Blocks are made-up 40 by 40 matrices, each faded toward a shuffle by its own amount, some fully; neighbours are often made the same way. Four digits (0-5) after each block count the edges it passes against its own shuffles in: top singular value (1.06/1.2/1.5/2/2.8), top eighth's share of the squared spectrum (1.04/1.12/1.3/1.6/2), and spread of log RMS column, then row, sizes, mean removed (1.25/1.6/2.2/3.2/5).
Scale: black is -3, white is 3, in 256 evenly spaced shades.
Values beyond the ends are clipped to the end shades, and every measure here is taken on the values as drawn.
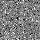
2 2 0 0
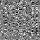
3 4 2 2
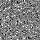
1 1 0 0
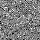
2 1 0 0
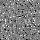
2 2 0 0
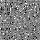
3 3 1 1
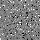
1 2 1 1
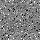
0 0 0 0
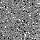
2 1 0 0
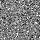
0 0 0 0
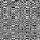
4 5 3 3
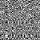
3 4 2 2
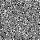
0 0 0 0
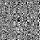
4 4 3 2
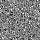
0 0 0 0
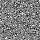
2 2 0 1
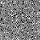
3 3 2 1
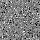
0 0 0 0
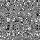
3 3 1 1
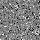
2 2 0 0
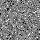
1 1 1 0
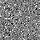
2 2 1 0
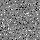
0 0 0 0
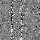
2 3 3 0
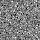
1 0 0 0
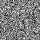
2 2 0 0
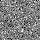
1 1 0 0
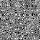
3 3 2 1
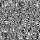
3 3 1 1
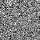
2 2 1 1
